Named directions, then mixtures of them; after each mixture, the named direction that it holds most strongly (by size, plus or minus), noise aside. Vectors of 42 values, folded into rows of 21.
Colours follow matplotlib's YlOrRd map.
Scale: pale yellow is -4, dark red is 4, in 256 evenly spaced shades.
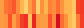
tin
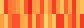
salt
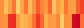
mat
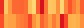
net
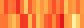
mat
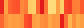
net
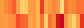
tin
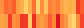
tin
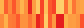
salt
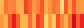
salt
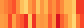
tin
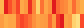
mat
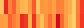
tin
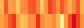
net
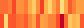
net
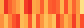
salt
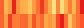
net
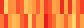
salt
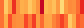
net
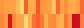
mat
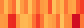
mat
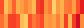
mat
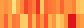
tin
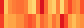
net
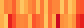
tin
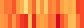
tin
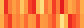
net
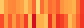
tin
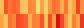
tin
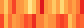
net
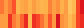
tin
